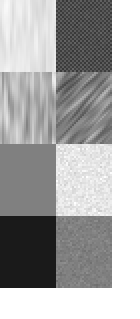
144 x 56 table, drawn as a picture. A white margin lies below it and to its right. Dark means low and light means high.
It is made of 4 by 2 panels. Panel 1,1: very high, streaked downward, faint in contrast. Panel 1,2: low, checkered. Panel 2,1: high, streaked downward. Panel 2,2: middling, slanting up to the right. Panel 3,1: middling, flat. Panel 3,2: very high, fine-grained, faint in contrast. Panel 4,1: very low, flat. Panel 4,2: middling, fine-grained, faint in contrast.
